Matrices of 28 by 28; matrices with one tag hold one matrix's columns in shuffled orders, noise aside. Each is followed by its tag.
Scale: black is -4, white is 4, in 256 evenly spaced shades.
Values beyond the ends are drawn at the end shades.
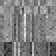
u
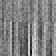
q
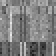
u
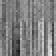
q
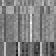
u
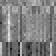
u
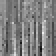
q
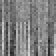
q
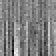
q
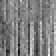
q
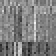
u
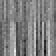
q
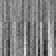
q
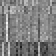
u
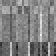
u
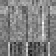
u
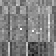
u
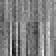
q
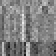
u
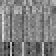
u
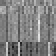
u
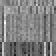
u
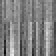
q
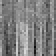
q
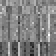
u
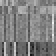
u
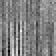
q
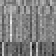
u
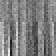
q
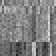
u
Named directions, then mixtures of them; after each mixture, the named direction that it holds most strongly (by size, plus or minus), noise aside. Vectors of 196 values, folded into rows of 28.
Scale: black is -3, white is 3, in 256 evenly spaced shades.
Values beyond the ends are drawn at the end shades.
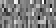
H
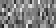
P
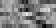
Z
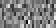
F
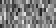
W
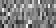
P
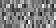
F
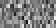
F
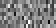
F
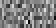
F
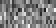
W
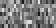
P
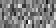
F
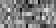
P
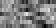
Z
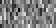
W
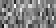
P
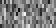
W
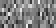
P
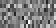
F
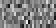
F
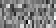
F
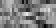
Z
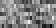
Z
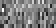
P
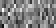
P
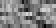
Z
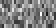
P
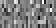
H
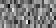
F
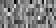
H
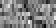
Z
